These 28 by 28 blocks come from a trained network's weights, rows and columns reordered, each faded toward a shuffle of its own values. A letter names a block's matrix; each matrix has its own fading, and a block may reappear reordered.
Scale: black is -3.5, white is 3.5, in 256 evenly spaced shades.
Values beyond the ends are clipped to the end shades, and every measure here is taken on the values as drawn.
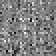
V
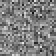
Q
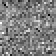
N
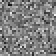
Q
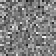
Q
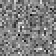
Q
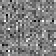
V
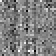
V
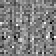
V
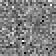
N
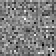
N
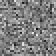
Q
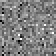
N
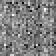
V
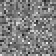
Q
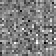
V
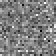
N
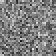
Q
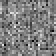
V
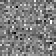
N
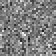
Q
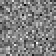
Q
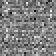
N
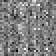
V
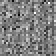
V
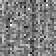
V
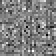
V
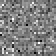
N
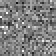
N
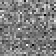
N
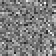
Q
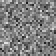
Q
